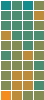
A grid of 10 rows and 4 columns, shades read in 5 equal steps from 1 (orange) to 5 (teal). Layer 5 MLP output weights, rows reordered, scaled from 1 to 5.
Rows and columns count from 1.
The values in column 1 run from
1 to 5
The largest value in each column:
5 4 5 4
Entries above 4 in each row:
2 0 0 0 0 0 0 0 0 0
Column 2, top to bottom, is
4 4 4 4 3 3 3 2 2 2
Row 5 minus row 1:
-2 -1 -1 0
